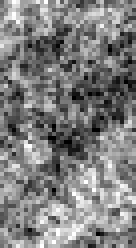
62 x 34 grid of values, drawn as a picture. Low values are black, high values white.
There are no regular stripes. No single row or column stands out from its neighbours. The field is mottled with small blotches. The centre is the ninth with the lowest average.
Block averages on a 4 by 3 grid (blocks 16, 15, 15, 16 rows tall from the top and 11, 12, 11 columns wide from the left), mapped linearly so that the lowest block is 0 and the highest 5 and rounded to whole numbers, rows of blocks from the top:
3 2 3
2 2 0
3 1 4
3 5 4
